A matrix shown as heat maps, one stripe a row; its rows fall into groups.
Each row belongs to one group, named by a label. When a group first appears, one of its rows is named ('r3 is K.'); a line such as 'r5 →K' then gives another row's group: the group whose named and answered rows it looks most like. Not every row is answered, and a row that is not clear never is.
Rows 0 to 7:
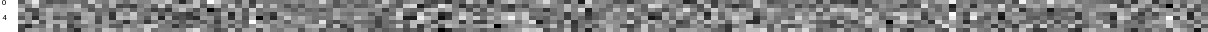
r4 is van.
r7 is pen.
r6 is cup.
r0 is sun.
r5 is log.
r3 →van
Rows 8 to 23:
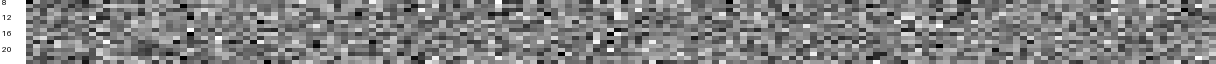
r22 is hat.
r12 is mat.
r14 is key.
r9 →hat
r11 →mat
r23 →van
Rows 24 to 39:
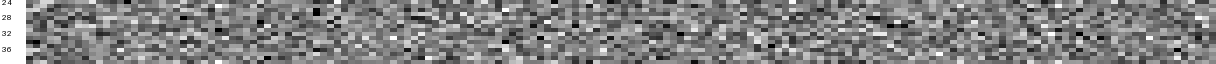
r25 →sun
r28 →hat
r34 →cup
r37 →key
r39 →sun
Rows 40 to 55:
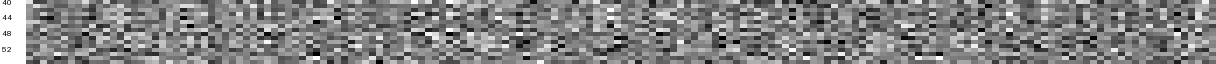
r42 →hat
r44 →hat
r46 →mat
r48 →van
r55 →pen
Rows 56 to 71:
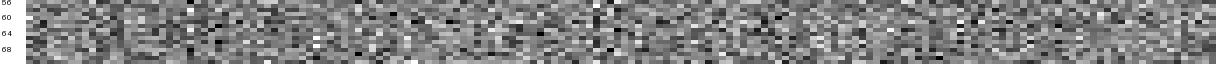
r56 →mat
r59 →log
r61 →van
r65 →cup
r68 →mat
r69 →mat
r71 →pen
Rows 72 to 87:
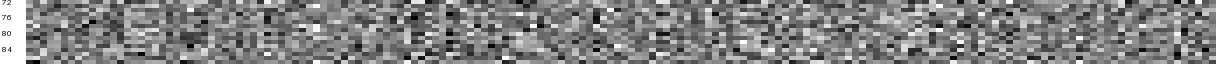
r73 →key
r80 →van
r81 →cup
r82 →van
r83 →mat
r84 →pen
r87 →cup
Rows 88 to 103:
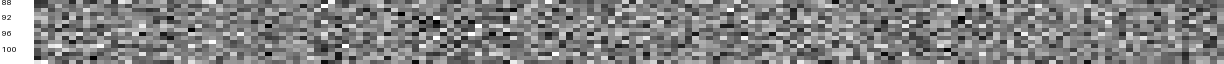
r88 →pen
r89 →cup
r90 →mat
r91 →log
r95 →hat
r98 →pen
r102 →pen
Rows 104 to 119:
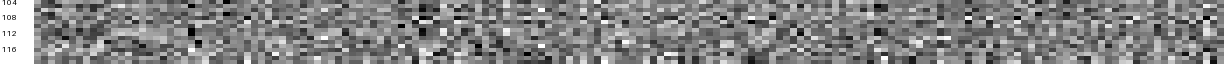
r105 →hat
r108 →van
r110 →log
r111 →hat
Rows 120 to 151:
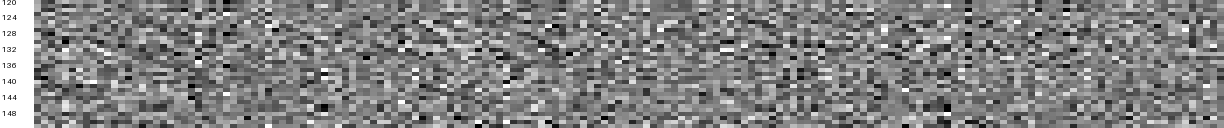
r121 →key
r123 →sun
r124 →mat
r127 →van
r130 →log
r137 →cup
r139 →cup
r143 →sun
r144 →hat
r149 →van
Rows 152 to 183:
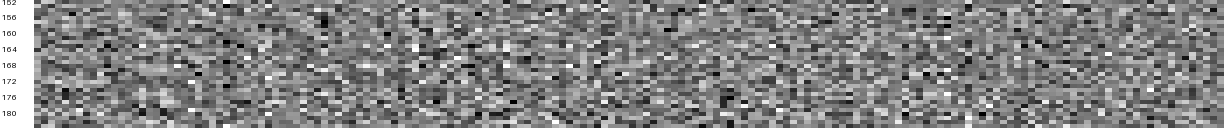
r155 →pen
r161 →key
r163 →hat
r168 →hat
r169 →key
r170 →mat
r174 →log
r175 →key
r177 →cup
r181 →pen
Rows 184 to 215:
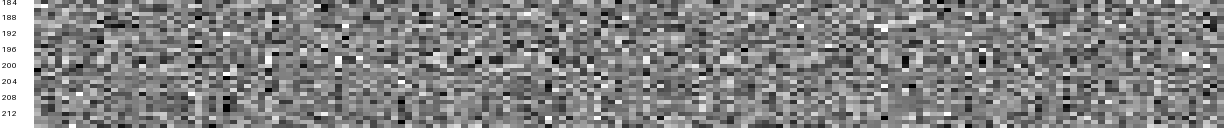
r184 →mat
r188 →mat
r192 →sun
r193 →hat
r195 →cup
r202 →sun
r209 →log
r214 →log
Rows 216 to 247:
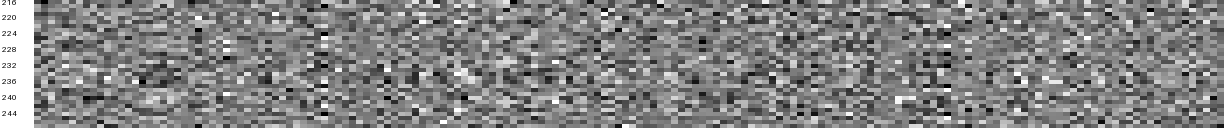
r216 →cup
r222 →key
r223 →mat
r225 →cup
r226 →sun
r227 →key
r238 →key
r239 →sun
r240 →pen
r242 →cup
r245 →key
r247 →mat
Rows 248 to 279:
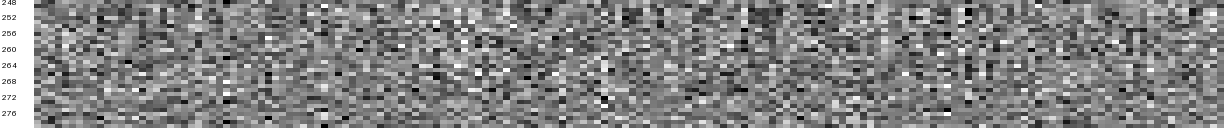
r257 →log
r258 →mat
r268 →sun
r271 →sun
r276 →key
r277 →hat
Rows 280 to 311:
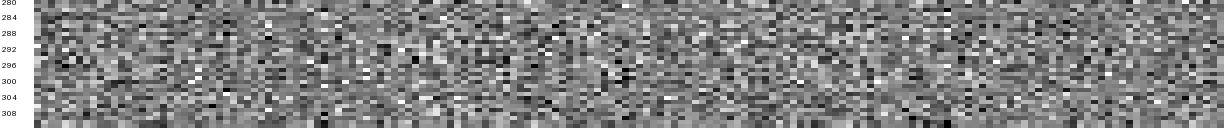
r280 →van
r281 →mat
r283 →key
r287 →key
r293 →pen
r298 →pen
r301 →cup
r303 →sun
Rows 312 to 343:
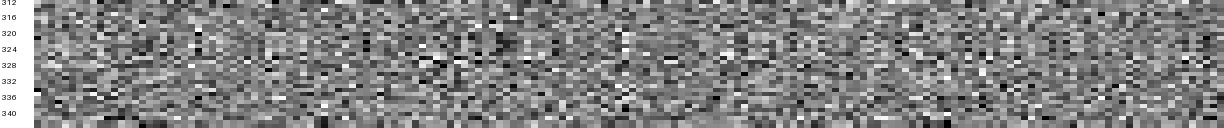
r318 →log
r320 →mat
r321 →pen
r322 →mat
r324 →mat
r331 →key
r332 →van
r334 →pen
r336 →mat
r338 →cup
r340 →key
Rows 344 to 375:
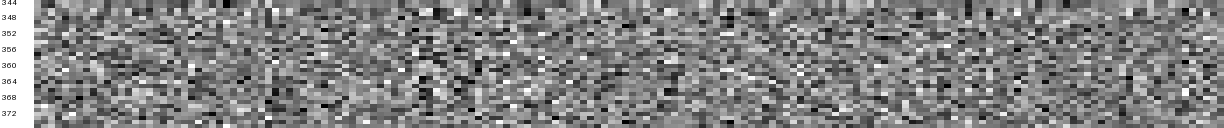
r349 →sun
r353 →hat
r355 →key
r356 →van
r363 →van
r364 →hat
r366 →van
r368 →hat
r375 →sun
